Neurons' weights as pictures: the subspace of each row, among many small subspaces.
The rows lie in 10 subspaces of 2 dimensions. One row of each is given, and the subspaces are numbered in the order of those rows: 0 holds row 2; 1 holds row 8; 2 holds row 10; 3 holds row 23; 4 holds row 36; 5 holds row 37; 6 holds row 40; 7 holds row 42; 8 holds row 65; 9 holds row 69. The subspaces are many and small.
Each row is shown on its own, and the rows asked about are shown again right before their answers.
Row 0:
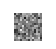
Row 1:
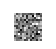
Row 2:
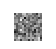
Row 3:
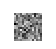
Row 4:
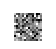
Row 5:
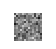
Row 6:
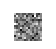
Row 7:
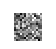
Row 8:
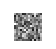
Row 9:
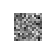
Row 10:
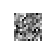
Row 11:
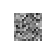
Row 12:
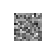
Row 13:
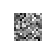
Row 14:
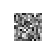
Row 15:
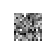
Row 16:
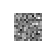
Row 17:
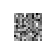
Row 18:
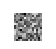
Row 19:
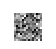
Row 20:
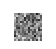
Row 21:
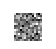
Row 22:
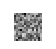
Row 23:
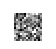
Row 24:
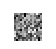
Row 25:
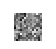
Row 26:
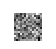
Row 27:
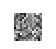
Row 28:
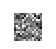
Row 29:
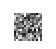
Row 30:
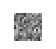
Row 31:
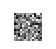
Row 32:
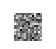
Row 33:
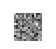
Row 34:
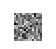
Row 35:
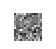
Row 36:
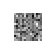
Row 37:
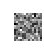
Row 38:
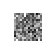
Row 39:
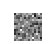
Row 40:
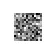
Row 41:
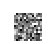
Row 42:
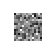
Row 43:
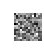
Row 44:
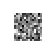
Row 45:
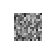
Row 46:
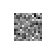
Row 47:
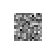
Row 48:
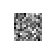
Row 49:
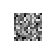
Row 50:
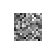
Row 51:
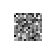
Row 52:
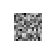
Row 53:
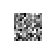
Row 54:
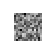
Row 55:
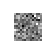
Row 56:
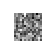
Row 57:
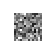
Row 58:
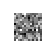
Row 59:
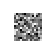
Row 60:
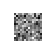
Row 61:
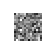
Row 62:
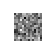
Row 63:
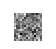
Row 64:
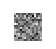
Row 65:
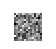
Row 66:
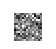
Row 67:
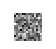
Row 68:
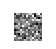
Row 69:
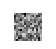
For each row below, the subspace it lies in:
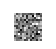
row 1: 6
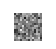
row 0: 0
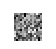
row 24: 9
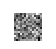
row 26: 6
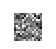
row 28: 2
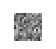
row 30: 2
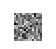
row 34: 1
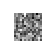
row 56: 4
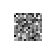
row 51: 8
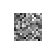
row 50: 0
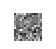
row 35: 3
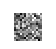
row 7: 0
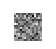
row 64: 5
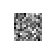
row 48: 3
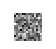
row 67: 8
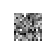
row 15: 8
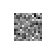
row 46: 7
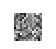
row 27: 7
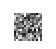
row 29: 9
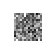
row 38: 9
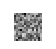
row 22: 9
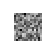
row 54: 9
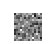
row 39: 7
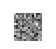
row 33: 4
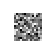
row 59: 4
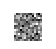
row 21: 7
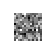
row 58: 8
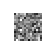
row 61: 6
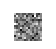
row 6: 5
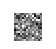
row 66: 2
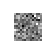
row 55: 2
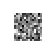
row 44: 0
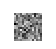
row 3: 1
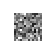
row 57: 5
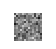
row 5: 8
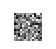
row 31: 3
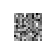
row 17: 4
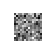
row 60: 8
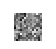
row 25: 7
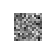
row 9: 6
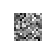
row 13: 0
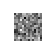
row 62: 0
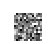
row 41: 6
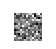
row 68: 7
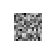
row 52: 9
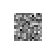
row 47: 3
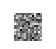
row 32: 3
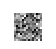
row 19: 2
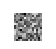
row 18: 5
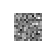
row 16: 6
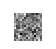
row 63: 3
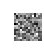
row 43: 4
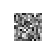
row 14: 1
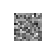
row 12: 4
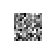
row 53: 5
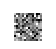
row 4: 5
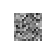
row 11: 2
